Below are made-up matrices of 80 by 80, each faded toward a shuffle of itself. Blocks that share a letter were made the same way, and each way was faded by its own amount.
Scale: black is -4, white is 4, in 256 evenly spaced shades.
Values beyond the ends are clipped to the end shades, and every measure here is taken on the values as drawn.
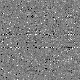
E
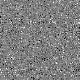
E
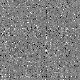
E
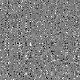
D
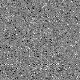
E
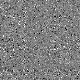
E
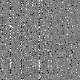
D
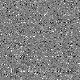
E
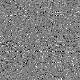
E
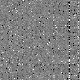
D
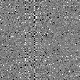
D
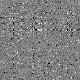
E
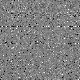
E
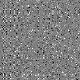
D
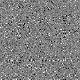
E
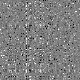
D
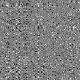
D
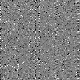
D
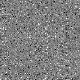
E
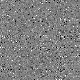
E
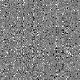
D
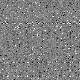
E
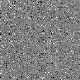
E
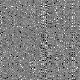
D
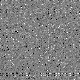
E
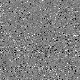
E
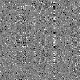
D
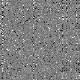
D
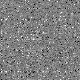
E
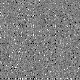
E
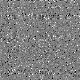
E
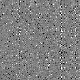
D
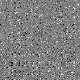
E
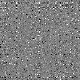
E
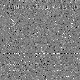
E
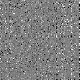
D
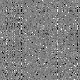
D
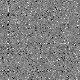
E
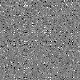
E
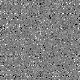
E
